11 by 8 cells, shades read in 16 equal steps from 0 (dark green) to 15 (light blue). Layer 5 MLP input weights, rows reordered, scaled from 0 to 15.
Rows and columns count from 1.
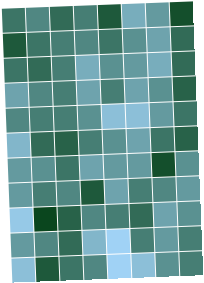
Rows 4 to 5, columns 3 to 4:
6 10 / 6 8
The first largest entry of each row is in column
6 7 4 1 5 1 4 5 1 5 5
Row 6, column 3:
3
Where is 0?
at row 9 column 2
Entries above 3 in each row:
6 7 8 7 8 6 7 7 6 8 7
